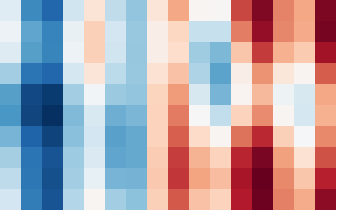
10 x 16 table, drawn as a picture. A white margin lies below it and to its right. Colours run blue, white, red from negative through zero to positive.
Slope: up to the right. Ninth with the lowest average: middle left. Stripes: upright, repeating 4 times. Lone odd cells: none.
